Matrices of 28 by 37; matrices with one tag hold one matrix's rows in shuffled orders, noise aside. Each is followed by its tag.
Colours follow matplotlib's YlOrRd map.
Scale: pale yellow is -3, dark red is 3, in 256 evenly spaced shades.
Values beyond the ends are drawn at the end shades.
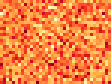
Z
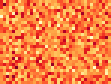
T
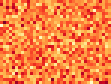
T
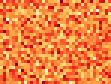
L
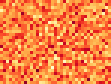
Z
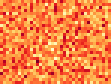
Z
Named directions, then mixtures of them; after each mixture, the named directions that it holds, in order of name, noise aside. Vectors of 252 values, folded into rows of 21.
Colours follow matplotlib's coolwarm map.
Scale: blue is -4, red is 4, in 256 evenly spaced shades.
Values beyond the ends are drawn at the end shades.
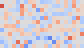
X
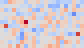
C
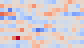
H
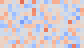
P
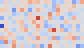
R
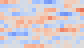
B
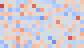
H, X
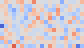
P, R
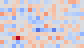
H, R, X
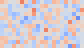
P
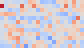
H, X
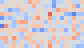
C, H, R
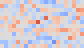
B, X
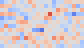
C, H, R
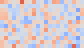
P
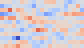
H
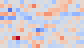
H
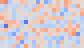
B, C, P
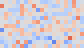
X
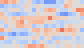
B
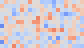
B, R, X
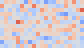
B, H, X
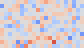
X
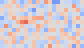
C, P, R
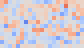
B, C, X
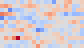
H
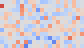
X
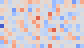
R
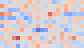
H, R
